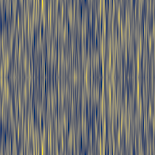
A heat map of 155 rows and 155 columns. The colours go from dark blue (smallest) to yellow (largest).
Slope: none. Mirror symmetry: top to bottom. Histogram: bell-shaped. Grain: streaks running down.
